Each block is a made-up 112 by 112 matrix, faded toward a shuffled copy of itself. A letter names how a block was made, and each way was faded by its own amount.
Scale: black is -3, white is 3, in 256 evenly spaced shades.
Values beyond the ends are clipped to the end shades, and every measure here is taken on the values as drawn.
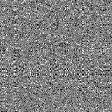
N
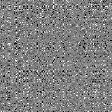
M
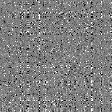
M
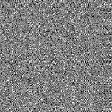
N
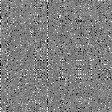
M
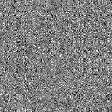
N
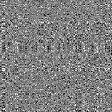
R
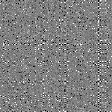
M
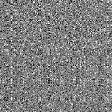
N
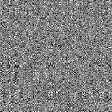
N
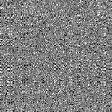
N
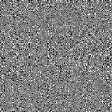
R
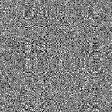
N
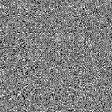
N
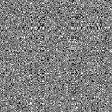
N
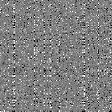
M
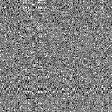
N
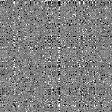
M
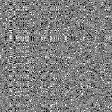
R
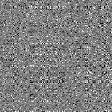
R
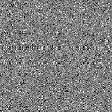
N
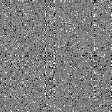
M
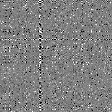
M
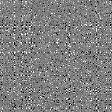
M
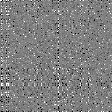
M
